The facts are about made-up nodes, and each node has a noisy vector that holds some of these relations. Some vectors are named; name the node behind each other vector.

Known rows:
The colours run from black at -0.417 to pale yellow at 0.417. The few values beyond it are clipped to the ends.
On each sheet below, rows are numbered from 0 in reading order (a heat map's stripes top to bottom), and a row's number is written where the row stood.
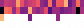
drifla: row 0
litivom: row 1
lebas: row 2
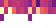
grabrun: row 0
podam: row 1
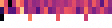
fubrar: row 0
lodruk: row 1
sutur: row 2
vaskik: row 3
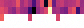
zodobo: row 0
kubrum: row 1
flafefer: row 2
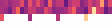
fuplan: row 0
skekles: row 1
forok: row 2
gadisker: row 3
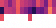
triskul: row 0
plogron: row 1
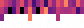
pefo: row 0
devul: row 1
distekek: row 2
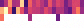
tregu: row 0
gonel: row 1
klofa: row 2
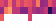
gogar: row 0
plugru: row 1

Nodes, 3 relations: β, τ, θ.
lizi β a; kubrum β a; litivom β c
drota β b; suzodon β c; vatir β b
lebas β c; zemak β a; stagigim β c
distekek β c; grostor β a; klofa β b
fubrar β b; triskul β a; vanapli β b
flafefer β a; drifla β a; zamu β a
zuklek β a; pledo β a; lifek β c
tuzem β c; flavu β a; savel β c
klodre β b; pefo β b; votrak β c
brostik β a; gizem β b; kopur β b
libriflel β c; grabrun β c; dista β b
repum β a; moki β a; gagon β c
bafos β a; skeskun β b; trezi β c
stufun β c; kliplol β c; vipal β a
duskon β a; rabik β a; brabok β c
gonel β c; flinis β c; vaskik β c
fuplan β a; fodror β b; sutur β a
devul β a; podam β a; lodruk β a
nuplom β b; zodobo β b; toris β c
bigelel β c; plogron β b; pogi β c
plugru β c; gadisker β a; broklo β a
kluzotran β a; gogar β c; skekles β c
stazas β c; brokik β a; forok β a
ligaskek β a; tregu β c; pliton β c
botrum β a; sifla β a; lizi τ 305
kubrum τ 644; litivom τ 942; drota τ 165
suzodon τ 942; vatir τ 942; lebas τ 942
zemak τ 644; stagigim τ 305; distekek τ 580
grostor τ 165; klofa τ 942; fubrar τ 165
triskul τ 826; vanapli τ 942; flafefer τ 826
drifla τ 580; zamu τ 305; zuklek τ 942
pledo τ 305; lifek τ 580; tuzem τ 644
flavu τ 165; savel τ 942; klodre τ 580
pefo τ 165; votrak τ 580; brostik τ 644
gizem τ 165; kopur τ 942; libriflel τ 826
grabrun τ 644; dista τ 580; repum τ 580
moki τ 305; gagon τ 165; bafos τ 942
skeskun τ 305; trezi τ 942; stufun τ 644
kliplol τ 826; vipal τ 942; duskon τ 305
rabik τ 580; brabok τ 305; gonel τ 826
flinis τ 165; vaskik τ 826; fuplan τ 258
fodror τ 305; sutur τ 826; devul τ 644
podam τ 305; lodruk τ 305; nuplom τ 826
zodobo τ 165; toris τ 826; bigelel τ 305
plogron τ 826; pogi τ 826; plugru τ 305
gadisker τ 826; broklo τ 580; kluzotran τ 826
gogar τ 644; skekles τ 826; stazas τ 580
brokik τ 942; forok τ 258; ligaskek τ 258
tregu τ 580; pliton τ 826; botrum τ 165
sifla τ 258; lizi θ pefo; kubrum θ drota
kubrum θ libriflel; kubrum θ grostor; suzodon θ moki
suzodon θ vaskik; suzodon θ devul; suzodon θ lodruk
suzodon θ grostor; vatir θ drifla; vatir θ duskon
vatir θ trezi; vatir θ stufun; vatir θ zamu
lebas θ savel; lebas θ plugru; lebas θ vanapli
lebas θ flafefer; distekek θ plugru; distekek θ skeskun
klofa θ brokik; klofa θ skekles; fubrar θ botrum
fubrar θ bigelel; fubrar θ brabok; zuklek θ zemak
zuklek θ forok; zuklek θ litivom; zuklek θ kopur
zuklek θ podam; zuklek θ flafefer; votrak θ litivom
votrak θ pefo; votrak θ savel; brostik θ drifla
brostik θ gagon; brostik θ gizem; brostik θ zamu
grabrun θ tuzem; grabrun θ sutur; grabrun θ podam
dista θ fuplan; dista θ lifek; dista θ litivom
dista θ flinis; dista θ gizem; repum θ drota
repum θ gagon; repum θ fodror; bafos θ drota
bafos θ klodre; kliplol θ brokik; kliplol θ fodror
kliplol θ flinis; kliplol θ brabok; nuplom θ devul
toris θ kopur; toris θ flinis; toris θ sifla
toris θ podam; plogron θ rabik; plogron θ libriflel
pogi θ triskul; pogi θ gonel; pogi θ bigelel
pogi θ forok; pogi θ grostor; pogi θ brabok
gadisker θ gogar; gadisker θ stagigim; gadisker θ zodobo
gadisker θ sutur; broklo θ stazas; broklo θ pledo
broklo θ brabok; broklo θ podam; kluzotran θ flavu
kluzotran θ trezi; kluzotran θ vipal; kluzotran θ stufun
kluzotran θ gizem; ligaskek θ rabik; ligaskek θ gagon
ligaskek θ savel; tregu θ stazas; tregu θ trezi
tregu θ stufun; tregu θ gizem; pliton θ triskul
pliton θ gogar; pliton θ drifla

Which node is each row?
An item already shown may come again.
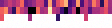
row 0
gizem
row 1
repum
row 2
votrak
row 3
libriflel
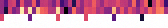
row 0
drota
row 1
podam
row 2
nuplom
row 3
stagigim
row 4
flinis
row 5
broklo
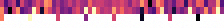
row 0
devul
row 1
vatir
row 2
klodre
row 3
grabrun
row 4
tuzem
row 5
fubrar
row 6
drota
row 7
kliplol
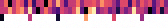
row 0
broklo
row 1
suzodon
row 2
pogi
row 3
pliton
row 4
drota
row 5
pefo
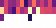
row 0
dista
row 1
toris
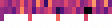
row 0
fodror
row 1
libriflel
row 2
rabik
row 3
ligaskek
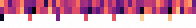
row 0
brabok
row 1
bafos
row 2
bigelel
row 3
plogron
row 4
grostor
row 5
drifla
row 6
brostik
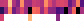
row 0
gagon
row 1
drifla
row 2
lizi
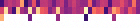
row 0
kluzotran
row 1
podam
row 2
kopur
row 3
zuklek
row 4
stazas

